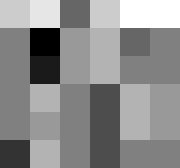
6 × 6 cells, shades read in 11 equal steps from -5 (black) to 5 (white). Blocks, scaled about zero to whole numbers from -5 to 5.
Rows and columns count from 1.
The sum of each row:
19 -3 -1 3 2 -3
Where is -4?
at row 3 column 2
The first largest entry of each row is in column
5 4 4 2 5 2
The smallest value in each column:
-3 -5 -1 -2 -1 0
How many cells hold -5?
1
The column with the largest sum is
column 5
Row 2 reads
0 -5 1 2 -1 0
